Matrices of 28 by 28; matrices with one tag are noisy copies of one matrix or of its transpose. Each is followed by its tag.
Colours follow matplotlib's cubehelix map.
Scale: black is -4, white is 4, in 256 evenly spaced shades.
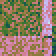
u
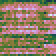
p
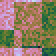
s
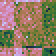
s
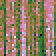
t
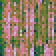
p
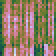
p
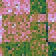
s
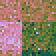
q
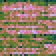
p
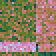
u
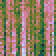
t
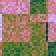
s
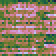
p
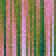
t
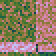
u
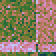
u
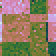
s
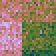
q
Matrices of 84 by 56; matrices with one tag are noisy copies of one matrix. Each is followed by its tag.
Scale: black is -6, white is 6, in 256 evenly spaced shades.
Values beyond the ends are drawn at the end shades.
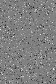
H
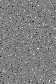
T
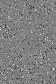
H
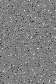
T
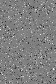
H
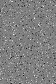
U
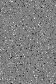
U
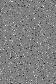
U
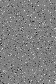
T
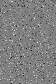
U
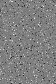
U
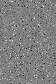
U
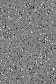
H
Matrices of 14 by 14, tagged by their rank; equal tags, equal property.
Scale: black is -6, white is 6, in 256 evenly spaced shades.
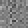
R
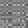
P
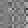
P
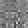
R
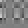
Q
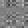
P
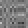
P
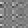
P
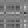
Q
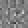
R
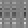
Q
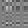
Q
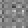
P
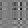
Q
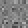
R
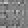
R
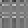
Q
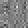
R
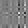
Q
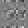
P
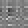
P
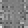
R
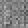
R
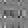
P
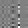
Q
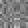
R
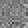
R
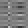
Q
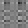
Q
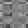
P
